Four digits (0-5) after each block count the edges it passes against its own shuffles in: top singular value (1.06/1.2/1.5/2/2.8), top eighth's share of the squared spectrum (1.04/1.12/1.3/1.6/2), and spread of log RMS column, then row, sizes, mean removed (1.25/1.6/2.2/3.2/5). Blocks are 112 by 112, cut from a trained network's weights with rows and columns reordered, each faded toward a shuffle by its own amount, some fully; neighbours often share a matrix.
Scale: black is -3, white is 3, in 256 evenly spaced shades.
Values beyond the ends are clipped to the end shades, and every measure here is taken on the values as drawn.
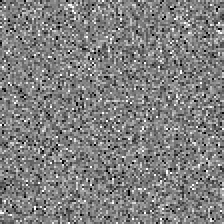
0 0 0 0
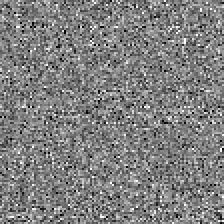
2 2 0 2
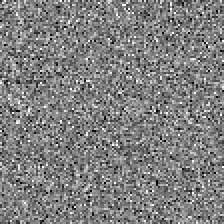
2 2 0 1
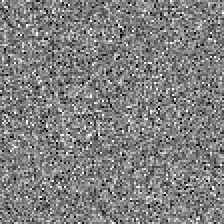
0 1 0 0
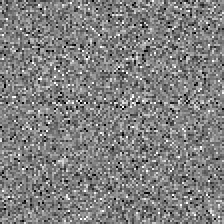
2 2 1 1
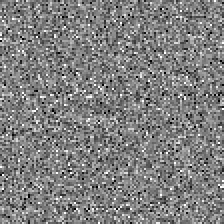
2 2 0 1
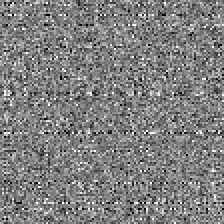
3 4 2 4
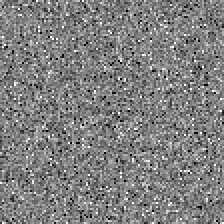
0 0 0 0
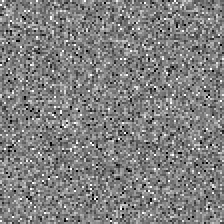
0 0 0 0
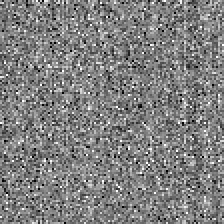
2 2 0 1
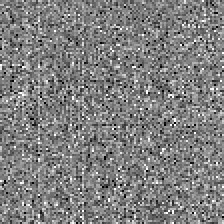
2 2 0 2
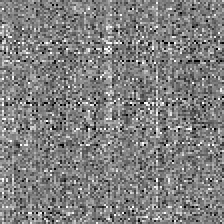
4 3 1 3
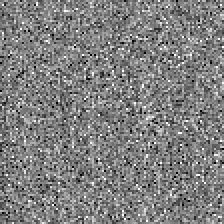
1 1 0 0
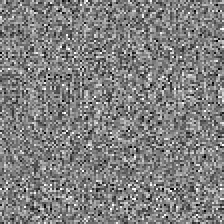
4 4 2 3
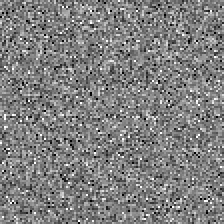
1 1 0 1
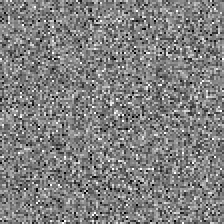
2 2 0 2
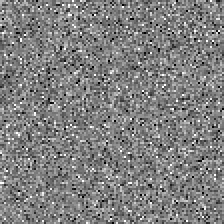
1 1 0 0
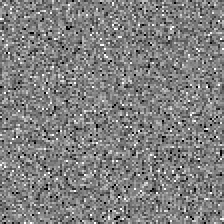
1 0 0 0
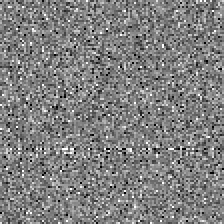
3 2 2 1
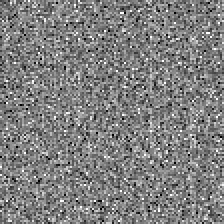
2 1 0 0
